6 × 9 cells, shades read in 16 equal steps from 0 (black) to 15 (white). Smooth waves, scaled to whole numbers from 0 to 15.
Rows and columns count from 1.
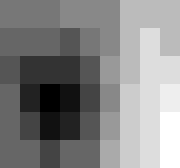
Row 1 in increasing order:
7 7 7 8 8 8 11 11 11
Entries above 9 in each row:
3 3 3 3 3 4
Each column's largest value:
7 7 7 8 8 10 12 13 15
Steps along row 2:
same same down up up up up down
